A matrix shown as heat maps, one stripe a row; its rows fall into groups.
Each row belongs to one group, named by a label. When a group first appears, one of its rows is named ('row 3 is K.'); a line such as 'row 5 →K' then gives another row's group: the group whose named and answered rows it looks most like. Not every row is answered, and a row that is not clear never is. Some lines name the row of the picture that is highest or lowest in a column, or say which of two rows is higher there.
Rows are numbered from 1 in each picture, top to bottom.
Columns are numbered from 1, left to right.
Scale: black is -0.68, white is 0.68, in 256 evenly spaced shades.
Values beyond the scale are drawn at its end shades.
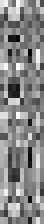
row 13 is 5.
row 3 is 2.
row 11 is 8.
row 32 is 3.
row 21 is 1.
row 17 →1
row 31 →2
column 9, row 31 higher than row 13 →No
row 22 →3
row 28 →1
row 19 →1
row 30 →2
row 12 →5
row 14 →5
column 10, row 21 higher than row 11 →Yes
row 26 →5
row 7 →8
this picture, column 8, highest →20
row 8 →3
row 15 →2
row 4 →5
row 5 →8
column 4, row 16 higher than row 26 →Yes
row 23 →3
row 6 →5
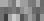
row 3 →2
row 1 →1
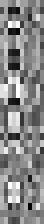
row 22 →1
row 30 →3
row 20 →5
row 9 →5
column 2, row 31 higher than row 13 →No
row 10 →5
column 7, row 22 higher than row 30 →No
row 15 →5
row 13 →1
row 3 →3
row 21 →2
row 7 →1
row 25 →8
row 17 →2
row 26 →3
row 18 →2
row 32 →5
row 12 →2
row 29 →2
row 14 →1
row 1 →1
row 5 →5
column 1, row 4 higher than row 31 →Yes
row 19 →2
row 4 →2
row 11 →8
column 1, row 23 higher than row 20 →Yes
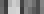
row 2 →2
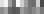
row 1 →1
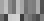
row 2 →1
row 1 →1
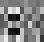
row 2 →2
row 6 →1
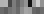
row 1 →3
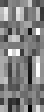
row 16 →3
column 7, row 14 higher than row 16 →No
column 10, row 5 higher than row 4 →Yes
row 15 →5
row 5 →3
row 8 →2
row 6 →2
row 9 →3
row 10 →3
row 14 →8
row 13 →5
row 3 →1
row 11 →3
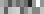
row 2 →2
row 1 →3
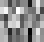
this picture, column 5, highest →2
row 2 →1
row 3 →2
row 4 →2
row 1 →3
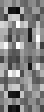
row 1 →8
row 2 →5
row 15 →8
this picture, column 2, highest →7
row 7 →1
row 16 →5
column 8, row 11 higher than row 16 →Yes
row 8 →5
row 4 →1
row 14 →5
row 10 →3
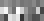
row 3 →2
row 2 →1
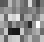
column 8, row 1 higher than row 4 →Yes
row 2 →8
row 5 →5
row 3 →2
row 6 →2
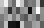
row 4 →5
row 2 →3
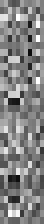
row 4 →3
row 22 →1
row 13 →1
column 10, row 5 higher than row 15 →No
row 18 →1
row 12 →3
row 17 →8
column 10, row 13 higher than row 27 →Yes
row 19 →1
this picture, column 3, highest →31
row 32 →5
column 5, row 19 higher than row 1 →Yes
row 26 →5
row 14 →2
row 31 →2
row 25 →1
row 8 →3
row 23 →5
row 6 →3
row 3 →1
